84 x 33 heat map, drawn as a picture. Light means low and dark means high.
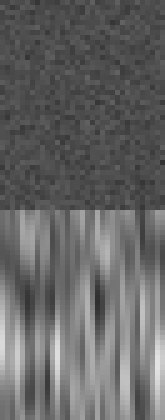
The table splits into 2 rows of 1 panel. Panel 1,1: high, fine-grained, faint in contrast. Panel 2,1: middling, streaked downward, strong in contrast.
